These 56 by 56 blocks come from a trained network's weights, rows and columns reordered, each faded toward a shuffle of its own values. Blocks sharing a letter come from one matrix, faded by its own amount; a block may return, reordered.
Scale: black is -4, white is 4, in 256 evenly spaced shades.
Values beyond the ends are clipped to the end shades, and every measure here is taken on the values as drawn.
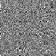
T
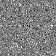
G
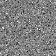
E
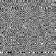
T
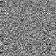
T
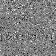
G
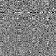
T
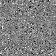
G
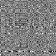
T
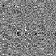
T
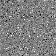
G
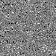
G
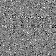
G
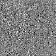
E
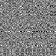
T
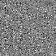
E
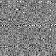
T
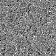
E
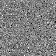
E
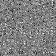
E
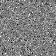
G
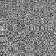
T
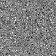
E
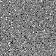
E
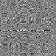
T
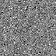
E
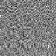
T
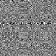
T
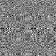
T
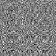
T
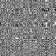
T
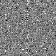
E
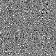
E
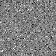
G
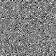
G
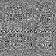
T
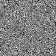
E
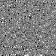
G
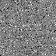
G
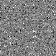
E
